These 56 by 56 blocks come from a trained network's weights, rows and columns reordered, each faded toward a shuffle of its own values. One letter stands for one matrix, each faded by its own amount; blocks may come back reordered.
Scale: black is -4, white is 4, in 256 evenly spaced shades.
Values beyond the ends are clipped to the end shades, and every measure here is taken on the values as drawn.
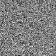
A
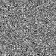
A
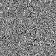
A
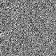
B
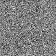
B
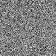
B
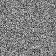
B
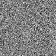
B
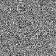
A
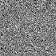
A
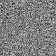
A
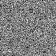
B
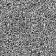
A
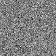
B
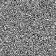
A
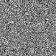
A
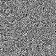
A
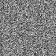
B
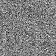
B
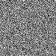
B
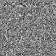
A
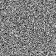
B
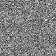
A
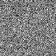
A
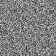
B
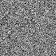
B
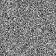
B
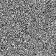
B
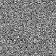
A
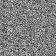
B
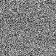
A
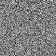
A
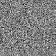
A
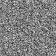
B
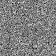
B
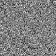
A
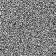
B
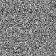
A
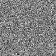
A
